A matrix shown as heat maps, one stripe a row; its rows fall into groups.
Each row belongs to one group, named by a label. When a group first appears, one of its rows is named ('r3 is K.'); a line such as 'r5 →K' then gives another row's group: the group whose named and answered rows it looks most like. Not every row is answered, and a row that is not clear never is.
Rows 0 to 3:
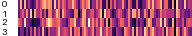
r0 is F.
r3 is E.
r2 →F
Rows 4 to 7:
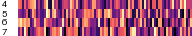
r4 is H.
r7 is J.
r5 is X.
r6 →H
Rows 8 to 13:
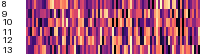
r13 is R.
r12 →X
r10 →F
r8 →F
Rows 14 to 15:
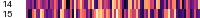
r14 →X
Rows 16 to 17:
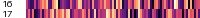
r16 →X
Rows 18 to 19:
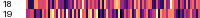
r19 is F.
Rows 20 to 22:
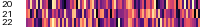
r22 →F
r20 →H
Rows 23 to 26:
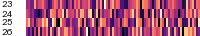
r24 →F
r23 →X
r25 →H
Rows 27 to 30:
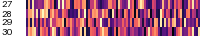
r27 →J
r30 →H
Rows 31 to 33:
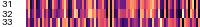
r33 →E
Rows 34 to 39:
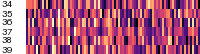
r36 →J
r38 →J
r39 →H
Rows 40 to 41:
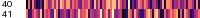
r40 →J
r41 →X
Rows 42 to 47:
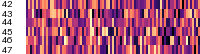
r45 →H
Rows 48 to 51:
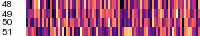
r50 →E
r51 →F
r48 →E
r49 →E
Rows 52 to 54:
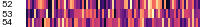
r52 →R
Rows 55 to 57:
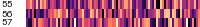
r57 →X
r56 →F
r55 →H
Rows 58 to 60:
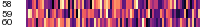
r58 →X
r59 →H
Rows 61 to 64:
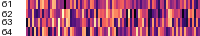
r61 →H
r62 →J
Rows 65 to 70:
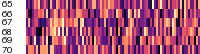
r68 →F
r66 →X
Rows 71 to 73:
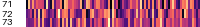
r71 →R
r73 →E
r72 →E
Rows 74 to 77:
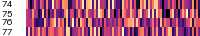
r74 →R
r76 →F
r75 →R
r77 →J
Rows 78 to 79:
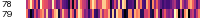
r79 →X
